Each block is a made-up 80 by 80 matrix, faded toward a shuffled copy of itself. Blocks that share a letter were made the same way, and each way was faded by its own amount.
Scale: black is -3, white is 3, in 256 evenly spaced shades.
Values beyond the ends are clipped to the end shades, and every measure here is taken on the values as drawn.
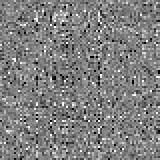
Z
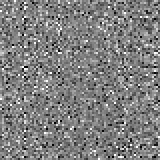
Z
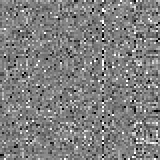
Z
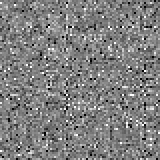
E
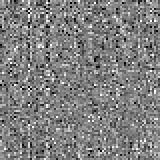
Z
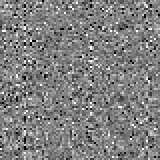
Z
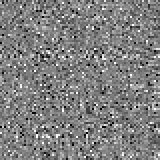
E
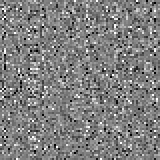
Z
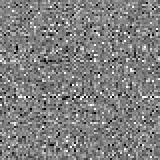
E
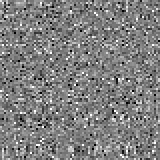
E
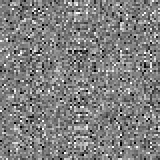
Z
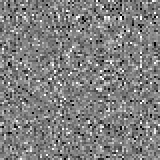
E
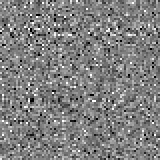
E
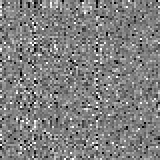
Z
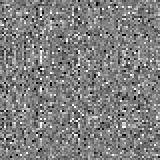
Z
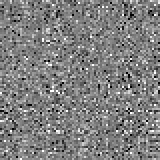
E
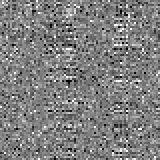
Z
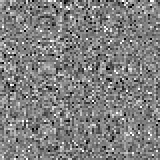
E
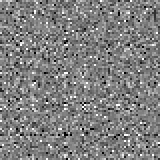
E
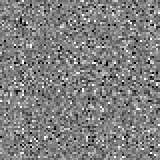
E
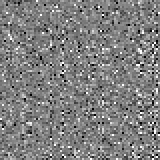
Z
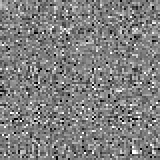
E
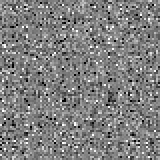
E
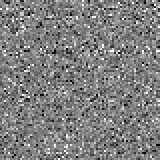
E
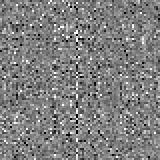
Z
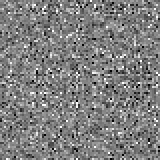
E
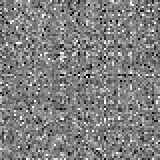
Z
